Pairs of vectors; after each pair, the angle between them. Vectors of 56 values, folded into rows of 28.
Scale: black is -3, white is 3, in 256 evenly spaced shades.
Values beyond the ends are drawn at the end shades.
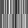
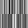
nearly opposite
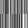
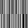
nearly opposite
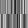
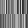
partly opposed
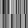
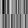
nearly parallel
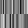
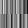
partly opposed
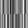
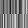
partly aligned
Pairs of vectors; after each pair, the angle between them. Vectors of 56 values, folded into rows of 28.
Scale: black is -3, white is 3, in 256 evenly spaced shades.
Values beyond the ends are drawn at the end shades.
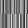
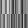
partly opposed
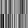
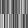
nearly opposite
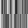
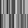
nearly opposite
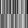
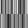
nearly opposite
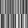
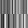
partly aligned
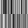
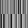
partly opposed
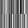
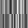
partly opposed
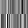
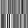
nearly parallel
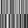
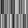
partly aligned
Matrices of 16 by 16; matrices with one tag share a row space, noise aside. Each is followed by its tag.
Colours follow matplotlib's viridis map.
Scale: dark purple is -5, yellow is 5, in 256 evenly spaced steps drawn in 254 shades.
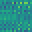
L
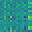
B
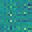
B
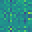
B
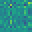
B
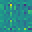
B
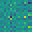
B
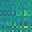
L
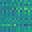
L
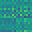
L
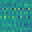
L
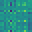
B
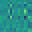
B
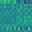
L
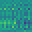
L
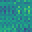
L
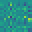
B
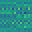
L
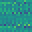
L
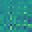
B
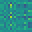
B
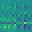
L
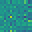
B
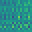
L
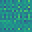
L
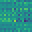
L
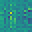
B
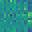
B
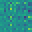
B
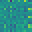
B
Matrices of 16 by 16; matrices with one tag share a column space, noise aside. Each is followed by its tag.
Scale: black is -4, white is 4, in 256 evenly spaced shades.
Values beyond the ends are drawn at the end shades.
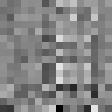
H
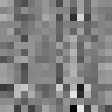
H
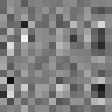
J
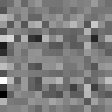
J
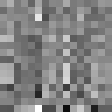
H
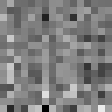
H
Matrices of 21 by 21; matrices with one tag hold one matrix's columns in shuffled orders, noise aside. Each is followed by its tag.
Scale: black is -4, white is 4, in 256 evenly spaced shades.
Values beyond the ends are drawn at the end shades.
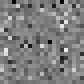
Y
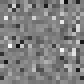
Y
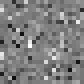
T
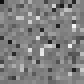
Y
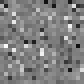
Y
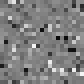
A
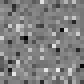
A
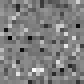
A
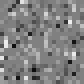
T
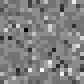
A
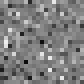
T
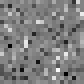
T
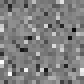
A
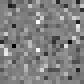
Y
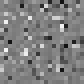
Y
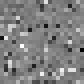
A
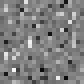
T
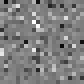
Y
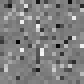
Y
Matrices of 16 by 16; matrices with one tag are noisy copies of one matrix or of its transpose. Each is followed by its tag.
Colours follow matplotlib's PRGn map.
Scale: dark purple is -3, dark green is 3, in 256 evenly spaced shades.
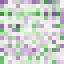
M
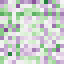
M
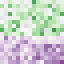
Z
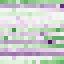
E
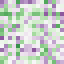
M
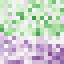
Z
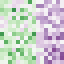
Z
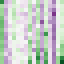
E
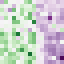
Z
